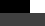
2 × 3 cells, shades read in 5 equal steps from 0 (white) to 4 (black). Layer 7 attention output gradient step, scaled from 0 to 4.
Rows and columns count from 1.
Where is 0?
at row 1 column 3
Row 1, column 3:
0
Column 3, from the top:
0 3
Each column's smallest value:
3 3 0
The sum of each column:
7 7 3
